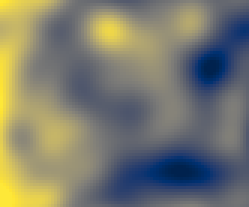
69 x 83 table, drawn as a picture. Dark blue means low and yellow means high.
The bottom right is the ninth with the lowest average. There is an overall slope up to the left. The texture varies smoothly and slowly. There are no lone odd cells. On average the colour sits 50% of the way up the scale. The ninth with the highest average is the bottom left.
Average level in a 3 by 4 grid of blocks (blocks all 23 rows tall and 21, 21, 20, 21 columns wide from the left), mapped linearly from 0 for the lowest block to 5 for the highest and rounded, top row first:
4331
4221
5201
